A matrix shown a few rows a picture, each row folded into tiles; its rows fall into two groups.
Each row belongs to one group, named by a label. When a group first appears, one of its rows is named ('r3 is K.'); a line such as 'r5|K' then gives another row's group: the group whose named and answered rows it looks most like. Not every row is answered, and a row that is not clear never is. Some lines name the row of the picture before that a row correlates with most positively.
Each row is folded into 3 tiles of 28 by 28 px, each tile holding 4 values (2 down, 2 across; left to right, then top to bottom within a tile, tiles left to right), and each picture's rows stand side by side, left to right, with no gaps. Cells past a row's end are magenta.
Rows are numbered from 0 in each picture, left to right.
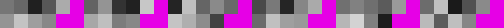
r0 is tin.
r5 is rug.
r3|tin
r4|tin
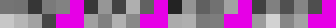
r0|tin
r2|tin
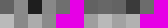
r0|rug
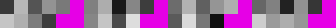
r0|tin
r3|rug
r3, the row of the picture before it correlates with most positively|0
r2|tin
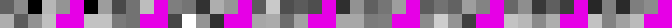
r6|rug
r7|rug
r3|rug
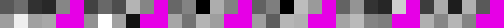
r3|rug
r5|rug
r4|tin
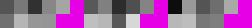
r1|rug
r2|tin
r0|tin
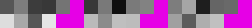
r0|rug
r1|rug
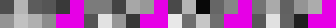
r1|tin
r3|tin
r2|rug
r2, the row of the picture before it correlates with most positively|1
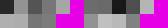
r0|tin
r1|tin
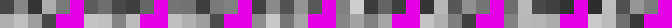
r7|tin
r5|tin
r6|rug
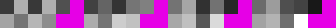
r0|rug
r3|rug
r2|rug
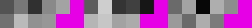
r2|rug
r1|rug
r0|tin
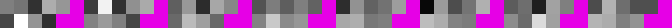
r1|tin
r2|tin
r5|tin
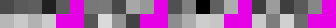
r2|rug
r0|rug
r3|rug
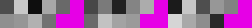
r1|tin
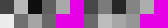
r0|rug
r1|tin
